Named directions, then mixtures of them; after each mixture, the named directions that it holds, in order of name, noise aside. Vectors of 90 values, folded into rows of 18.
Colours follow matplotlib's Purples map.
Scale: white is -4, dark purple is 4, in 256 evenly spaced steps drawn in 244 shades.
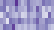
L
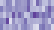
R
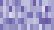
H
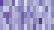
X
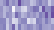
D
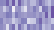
D, X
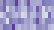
L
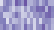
D, X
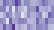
D, L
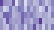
X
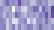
D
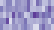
R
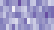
D, R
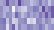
D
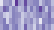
X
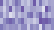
H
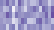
D, X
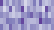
H, X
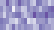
D, R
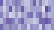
H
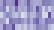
L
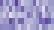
H, L
